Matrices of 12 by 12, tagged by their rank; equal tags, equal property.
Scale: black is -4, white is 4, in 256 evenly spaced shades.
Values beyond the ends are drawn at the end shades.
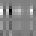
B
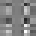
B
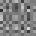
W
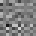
W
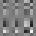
B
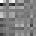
W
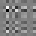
B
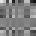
B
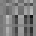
B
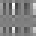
B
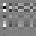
B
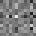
W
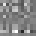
W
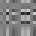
B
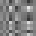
B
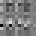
W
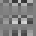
B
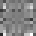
W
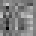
W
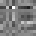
W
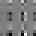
B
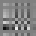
B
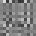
W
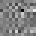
W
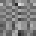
W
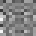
W
